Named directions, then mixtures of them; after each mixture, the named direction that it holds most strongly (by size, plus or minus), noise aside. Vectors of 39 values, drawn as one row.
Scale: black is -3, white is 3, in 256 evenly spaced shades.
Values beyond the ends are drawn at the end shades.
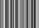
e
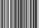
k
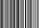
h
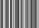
e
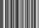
e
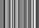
e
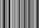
e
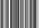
k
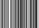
k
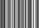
e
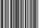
h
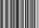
h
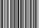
k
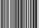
k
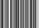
k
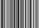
h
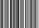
h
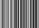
k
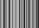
h
